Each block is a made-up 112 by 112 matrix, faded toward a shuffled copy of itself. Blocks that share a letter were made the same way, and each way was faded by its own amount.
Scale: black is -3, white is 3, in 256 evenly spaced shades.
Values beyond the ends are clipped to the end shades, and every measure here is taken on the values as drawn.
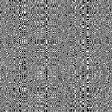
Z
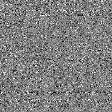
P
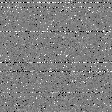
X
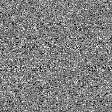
P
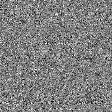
P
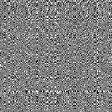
Z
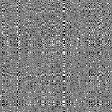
Z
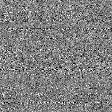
P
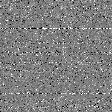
X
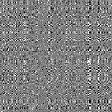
Z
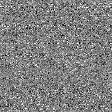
P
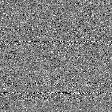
P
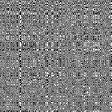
Z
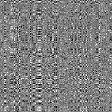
Z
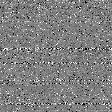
X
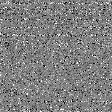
X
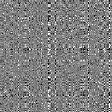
Z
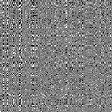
Z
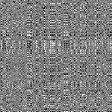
Z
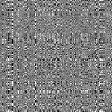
Z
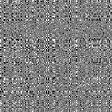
Z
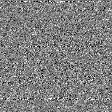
P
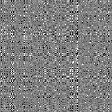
Z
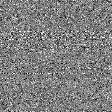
P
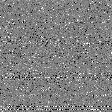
X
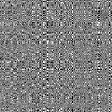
Z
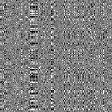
Z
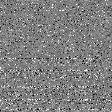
X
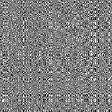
Z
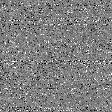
X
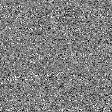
P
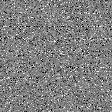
X
